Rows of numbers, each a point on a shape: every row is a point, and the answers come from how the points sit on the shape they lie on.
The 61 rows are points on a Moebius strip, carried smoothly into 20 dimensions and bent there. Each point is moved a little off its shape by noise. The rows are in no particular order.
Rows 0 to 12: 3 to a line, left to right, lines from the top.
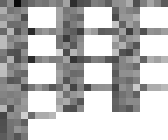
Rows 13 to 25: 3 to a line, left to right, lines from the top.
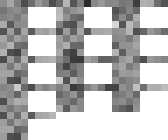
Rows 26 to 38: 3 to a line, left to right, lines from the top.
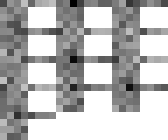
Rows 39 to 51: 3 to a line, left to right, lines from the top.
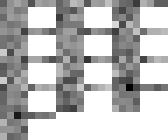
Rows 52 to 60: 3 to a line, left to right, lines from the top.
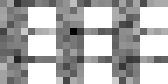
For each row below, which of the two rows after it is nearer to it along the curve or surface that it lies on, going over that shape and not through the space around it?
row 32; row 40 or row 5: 40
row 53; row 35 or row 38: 35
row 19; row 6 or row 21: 6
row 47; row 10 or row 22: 10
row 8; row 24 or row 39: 39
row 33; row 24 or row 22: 22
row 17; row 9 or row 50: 50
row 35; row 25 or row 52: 25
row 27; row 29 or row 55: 29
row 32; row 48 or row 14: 48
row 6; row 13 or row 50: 50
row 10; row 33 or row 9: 33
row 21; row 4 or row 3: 4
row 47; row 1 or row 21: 1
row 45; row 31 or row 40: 31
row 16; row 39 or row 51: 51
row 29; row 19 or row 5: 5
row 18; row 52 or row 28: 28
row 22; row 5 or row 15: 15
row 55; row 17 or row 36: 17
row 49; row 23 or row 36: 36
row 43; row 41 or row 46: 41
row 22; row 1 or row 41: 41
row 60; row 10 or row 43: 43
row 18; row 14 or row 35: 35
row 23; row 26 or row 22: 22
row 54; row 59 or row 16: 16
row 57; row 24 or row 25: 24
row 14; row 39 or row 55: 55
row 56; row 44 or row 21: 21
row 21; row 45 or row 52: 45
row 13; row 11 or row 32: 32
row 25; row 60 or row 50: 50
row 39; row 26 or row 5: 26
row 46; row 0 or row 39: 0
